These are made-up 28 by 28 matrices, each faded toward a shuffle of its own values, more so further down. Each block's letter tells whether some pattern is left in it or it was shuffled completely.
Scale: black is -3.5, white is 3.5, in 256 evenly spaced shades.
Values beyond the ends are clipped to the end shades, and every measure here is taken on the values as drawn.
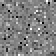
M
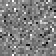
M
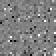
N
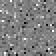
M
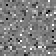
N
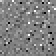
N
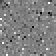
M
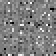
N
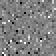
M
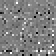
N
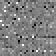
N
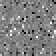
N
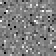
M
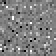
N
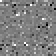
N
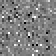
N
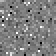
M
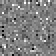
M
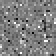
N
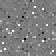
M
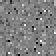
M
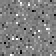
M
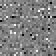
N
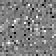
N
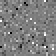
N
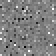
M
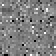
N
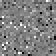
M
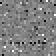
N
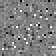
M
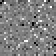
M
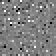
M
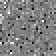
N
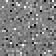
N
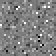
M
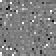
M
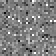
M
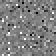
M
